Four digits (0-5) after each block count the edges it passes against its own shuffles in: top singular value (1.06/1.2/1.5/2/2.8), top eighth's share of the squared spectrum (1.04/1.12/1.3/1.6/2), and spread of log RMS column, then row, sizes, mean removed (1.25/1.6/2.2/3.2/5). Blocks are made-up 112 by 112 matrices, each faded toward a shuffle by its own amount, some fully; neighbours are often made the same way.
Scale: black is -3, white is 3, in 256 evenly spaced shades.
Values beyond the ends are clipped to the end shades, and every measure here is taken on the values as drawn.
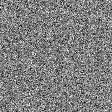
0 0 0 0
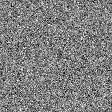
0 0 0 0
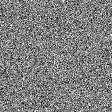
2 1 0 0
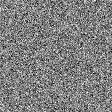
0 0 0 0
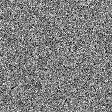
0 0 0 0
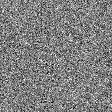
1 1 0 0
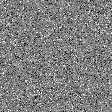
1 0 0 0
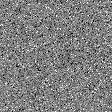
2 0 0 0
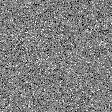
1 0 0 0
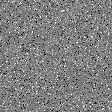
1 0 0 0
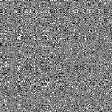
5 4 3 3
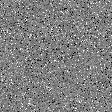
0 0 0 0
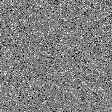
2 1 0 0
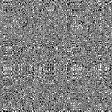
5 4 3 3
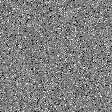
1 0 0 0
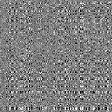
5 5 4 4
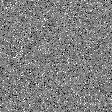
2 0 0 0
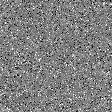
1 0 0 0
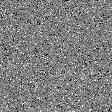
2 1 0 0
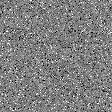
1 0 0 0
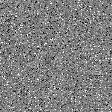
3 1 0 0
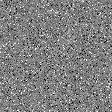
2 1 0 0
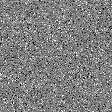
3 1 0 0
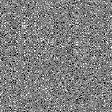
4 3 2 2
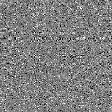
4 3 2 2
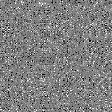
4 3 2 2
